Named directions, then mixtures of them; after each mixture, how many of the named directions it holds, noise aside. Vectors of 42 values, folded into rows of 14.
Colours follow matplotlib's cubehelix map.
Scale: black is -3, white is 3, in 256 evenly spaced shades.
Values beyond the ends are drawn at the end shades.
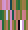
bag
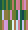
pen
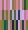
two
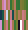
one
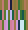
two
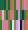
two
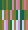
one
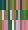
one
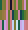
two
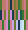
two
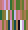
one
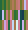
one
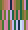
two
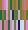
two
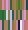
one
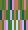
two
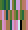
two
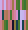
one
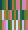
one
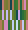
two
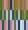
two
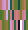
one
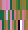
one
